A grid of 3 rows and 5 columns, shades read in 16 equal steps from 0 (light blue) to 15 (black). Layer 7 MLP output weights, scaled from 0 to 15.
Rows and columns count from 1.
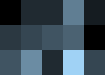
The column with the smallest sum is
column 4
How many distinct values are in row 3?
5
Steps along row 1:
down same down up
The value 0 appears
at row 3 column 4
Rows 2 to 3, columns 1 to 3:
11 10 9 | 9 5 12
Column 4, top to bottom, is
6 8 0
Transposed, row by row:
15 11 9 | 12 10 5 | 12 9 12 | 6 8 0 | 13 15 10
